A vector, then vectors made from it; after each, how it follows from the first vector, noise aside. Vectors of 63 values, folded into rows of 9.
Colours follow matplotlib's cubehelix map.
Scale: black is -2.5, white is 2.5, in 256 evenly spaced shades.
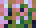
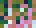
negated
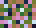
sign-scrambled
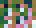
negated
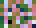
sign-scrambled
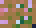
partly zeroed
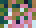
negated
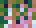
negated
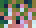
negated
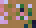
partly zeroed
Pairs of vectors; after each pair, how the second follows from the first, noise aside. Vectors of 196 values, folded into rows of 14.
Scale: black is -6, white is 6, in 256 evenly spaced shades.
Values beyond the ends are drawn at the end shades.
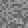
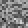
scaled up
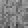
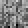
scaled up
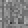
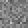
sign-scrambled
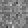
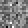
scaled up
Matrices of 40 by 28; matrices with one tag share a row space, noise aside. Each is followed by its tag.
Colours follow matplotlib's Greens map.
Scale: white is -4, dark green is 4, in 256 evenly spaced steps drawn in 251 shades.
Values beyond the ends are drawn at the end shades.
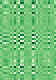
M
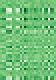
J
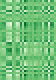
J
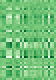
J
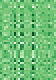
M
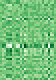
J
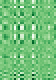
M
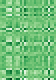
J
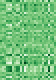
J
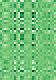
M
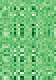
M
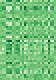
J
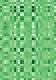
M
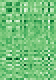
J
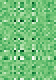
M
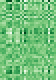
J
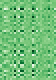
M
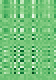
M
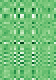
M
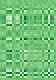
J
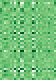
M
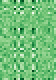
M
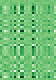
M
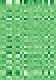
J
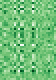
M
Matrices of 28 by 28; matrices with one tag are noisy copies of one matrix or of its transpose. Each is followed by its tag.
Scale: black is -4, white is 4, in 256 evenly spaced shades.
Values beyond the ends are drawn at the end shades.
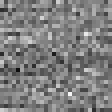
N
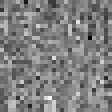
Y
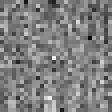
Y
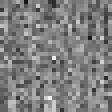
Y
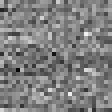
N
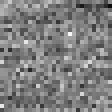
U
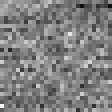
U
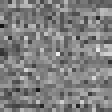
Y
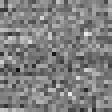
N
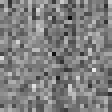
N
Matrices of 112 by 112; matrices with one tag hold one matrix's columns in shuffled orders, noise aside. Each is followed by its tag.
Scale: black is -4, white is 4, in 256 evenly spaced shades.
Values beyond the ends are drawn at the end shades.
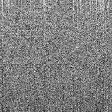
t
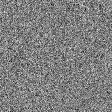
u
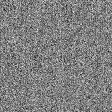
u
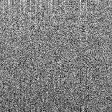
t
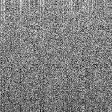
t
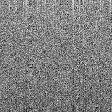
t
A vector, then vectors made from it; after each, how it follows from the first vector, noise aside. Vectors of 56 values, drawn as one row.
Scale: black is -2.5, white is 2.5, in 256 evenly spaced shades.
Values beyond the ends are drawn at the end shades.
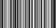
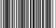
negated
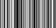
wrapped around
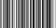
negated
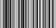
wrapped around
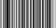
negated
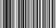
wrapped around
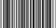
negated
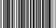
negated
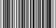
negated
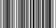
negated
